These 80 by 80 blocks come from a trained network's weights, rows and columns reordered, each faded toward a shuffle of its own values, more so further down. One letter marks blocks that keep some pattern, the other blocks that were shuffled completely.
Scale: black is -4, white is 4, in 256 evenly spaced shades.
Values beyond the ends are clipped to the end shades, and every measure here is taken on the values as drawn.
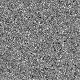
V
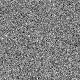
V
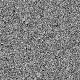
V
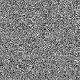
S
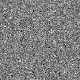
S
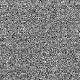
S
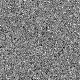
V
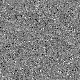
V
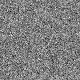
V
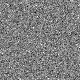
V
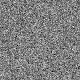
V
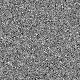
V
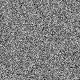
V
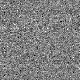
S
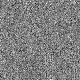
S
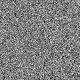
V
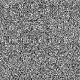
S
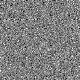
S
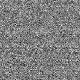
S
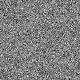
V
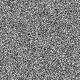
V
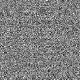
S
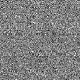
S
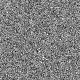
V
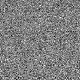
S
